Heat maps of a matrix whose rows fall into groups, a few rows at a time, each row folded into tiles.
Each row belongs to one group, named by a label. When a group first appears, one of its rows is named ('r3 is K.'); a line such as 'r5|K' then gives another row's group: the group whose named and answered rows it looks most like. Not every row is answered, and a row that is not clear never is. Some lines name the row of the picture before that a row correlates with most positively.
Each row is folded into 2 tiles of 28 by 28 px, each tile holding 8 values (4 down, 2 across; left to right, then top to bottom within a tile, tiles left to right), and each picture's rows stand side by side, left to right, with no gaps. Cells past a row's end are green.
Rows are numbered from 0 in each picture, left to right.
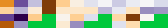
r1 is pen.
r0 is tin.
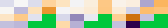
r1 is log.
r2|pen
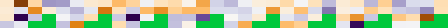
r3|log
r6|pen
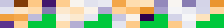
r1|pen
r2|log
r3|tin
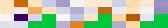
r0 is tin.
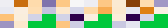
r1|tin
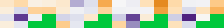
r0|tin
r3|tin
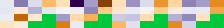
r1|tin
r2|tin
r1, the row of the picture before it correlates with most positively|1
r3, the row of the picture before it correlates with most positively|1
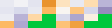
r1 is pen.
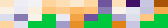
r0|tin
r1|log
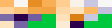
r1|pen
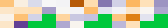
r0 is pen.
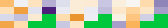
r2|log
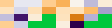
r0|tin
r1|pen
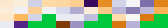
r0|pen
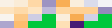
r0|log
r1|pen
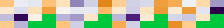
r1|tin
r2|tin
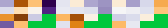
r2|tin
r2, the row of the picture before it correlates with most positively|1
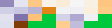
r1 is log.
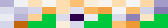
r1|tin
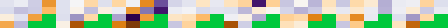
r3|log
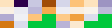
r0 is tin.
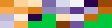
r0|log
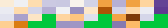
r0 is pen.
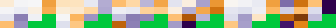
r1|log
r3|pen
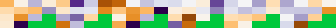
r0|pen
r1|tin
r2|pen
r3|log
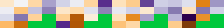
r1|log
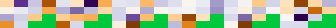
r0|tin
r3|log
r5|tin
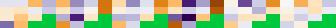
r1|tin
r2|tin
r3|tin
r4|tin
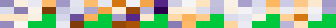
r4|tin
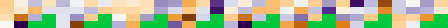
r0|pen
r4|pen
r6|tin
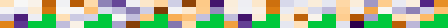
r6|pen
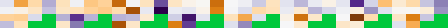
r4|pen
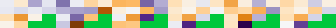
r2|log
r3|pen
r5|pen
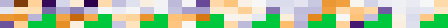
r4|pen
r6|pen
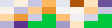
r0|pen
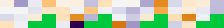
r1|pen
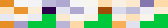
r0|pen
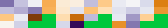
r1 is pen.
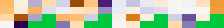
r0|pen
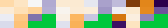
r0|log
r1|log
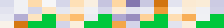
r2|tin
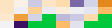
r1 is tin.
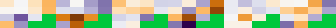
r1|log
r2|log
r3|pen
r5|log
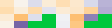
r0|pen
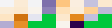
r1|pen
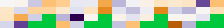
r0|pen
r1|tin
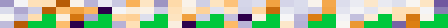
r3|pen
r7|log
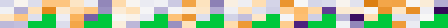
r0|pen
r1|log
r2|pen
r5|pen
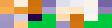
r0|log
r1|log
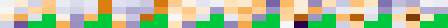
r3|pen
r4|log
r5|pen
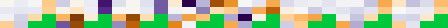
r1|log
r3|tin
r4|tin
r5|log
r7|tin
